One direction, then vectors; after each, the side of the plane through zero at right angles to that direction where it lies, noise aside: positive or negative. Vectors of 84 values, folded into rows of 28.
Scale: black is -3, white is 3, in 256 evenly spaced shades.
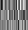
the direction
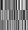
positive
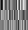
positive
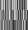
negative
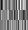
positive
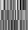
negative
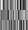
negative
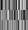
positive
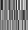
positive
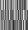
negative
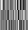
negative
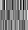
negative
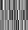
positive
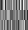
positive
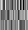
negative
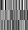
positive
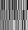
positive
